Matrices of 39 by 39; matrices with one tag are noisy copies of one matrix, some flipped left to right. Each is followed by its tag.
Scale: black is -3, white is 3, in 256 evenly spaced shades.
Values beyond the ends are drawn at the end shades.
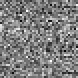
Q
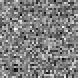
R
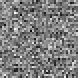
R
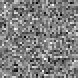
R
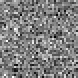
R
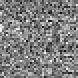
Q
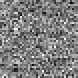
R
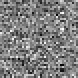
R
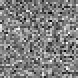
Q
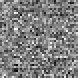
R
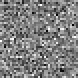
R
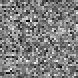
Q
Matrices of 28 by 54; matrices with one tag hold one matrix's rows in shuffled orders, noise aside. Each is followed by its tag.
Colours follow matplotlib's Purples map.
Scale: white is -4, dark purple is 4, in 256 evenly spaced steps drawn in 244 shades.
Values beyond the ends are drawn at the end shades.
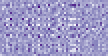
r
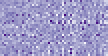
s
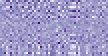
r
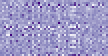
r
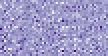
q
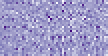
s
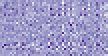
s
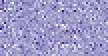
q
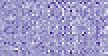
s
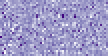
q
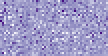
q
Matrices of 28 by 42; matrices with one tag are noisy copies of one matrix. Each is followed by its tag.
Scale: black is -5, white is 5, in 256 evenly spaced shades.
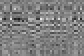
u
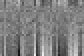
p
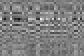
u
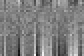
p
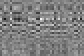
u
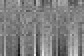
p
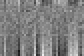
p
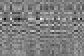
u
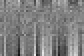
p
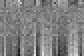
p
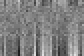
p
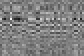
u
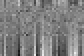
p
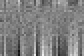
p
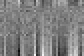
p
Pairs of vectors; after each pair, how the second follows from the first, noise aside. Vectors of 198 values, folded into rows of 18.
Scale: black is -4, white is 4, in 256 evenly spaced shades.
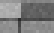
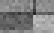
reversed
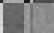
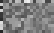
sign-scrambled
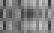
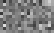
sign-scrambled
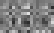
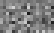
sign-scrambled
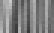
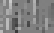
partly zeroed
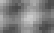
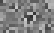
sign-scrambled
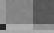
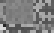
sign-scrambled
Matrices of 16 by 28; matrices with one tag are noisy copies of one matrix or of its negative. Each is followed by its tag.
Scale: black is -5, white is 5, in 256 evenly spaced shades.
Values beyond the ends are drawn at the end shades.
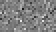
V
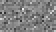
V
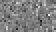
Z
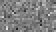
Z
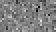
Z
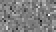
Z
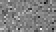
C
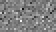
V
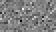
V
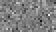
Z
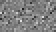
V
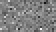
C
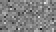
C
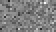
C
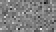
C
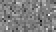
Z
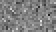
Z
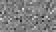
V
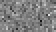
Z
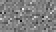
V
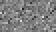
V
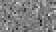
Z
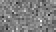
Z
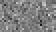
Z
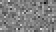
C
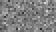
C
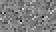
V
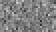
Z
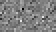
V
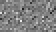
V
